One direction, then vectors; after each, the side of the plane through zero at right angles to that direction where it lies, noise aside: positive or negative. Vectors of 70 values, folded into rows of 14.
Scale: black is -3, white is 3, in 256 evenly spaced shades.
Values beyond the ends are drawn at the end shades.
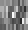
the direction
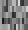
negative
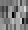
negative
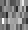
negative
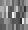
positive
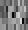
negative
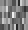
positive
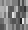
positive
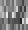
positive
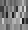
negative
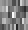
positive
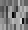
negative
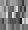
positive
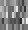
positive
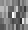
positive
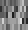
negative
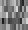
positive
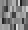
negative
